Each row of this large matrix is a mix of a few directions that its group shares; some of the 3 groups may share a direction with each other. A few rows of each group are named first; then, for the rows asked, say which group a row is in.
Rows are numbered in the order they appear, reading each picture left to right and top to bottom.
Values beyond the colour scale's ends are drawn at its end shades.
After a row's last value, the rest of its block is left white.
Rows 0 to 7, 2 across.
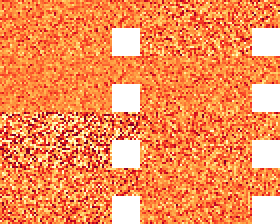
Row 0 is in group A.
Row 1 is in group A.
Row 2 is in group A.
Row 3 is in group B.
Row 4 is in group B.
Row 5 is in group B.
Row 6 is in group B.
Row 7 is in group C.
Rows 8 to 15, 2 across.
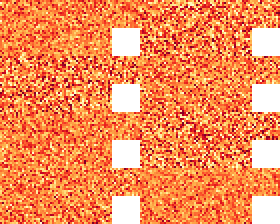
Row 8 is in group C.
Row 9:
A
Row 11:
A
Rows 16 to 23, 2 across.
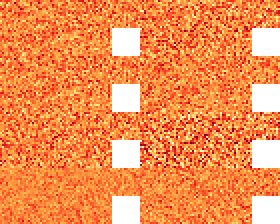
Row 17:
A
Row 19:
C
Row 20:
B
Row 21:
A
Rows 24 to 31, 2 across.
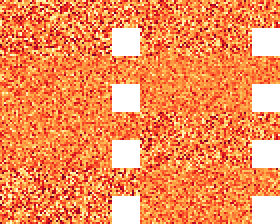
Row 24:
A
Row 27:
B
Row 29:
C
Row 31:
B
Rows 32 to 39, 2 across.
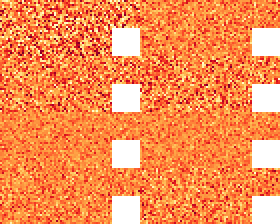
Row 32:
A
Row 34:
A
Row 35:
C
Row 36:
A
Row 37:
B
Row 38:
C
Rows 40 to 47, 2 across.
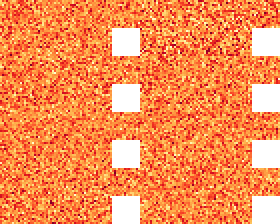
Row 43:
C
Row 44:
A
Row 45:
A
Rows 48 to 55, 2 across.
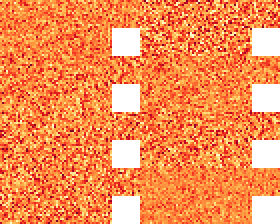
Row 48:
C
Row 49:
B
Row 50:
A
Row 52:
B
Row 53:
A
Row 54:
C
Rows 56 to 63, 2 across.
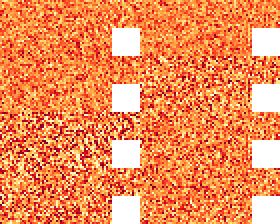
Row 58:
A
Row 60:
A
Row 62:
C
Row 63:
B
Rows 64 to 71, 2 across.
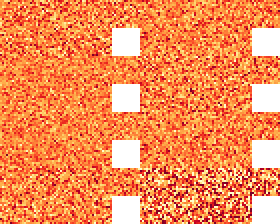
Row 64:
A
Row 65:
B
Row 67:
B
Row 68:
A
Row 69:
B
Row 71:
C
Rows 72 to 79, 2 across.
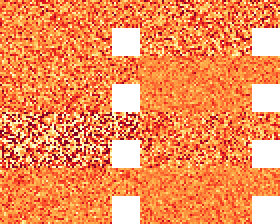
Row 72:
A
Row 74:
B
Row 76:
B
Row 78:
C
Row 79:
A
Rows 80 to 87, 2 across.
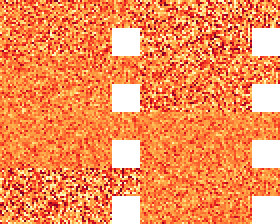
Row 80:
B
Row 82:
C
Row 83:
A
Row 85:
A
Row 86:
A
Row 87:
C
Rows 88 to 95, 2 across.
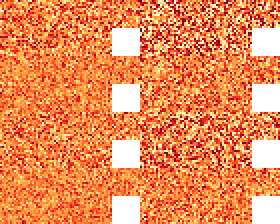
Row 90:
C
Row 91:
C
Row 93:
A
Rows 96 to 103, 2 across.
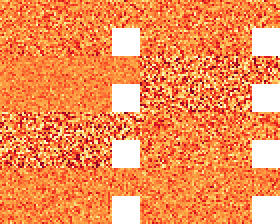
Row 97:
A
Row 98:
B
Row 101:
C
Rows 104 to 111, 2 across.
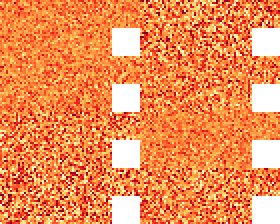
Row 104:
C
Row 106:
A
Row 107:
C
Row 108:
B
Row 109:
B
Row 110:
C
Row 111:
B
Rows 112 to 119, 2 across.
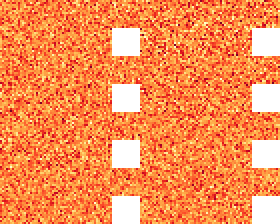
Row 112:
B
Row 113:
A
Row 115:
A
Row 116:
C
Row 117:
A
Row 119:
B
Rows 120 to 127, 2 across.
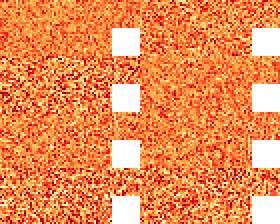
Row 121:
A
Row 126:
A
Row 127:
C
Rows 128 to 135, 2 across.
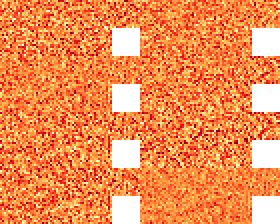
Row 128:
B
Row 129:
B
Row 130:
C
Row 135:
C
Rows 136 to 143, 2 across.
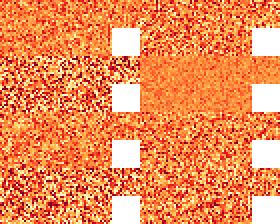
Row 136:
C
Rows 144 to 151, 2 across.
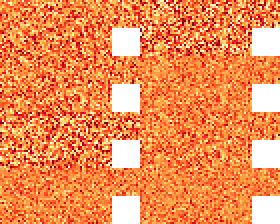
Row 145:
C
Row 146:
C
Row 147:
C
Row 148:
A
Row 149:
C
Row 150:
A
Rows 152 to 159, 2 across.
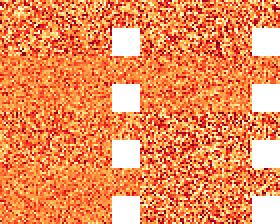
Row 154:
B
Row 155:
C
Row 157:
C
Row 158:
A
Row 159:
B
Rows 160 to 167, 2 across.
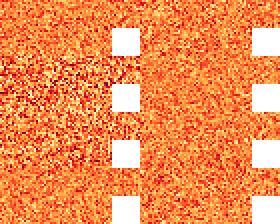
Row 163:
A
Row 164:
C
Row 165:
A
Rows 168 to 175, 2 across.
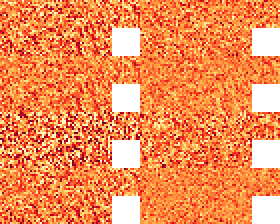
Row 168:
A
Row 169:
A
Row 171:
A
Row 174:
A
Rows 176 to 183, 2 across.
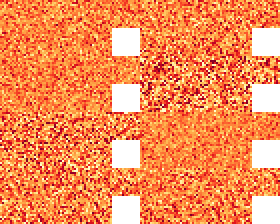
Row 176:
B
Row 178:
B
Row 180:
B
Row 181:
B
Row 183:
A
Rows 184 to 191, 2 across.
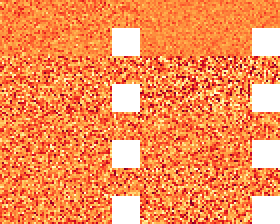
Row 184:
C
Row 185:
B
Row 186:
B
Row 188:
B
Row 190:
B
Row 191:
B
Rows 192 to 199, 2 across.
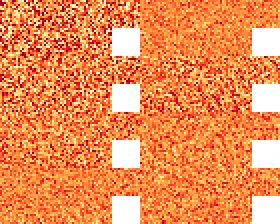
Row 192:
C
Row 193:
A
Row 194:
B
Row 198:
A
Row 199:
C
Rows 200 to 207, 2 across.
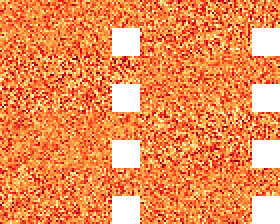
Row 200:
B
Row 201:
C
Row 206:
C
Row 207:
A
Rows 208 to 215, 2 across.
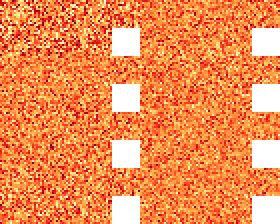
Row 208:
C
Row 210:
B
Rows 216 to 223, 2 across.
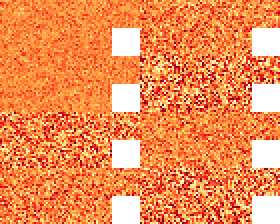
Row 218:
C
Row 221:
A
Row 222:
A
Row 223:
A
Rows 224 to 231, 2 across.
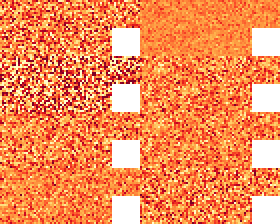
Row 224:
B
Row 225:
C
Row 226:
B
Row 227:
C
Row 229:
C
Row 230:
A
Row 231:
B
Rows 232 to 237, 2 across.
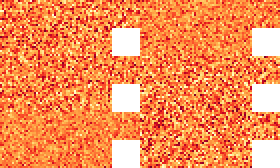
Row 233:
B
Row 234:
C
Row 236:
A
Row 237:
C
